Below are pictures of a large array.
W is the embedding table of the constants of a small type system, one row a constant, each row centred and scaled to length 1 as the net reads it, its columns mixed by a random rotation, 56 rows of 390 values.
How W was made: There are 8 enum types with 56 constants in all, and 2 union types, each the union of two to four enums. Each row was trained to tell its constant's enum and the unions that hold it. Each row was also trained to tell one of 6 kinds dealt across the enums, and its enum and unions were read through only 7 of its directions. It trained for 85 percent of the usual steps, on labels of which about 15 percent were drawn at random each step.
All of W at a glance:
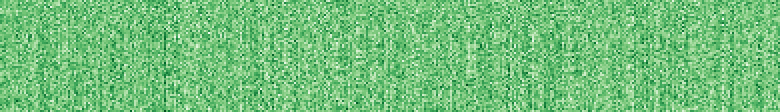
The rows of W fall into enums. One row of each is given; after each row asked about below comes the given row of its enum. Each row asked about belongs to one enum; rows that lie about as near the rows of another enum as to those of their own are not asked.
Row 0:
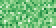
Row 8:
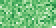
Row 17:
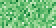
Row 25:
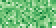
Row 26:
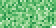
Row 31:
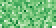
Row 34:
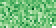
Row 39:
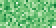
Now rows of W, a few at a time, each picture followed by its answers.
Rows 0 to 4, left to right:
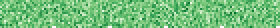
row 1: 25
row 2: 0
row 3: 34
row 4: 39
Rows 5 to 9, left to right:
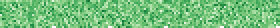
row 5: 26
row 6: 34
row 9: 34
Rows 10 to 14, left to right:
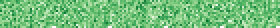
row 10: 8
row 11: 25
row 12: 26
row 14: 31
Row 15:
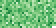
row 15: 25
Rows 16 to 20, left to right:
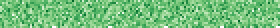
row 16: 34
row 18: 17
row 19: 31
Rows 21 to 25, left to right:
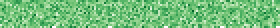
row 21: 31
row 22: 26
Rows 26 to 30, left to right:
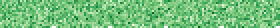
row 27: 31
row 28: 25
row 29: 0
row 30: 8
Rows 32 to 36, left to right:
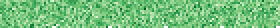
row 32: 26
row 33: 31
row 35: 0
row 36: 25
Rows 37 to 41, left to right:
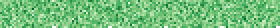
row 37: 34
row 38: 31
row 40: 8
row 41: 17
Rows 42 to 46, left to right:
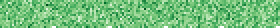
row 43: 0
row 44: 34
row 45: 26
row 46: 26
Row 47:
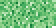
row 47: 8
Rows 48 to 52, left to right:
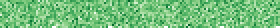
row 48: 26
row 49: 31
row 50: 17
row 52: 8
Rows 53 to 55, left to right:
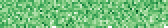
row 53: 0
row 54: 0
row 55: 34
